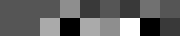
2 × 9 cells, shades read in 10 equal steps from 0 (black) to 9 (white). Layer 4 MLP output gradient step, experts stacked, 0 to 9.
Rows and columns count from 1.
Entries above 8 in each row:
0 1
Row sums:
28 34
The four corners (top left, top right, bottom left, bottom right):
3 3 3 2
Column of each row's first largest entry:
4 7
